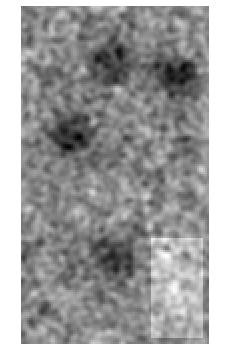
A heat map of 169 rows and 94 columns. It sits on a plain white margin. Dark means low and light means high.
An odd patch, higher than its surroundings, sits in the bottom right. There are four dips. The bottom right is the ninth with the highest average. Overall the values sit about 50% of the way up the scale.
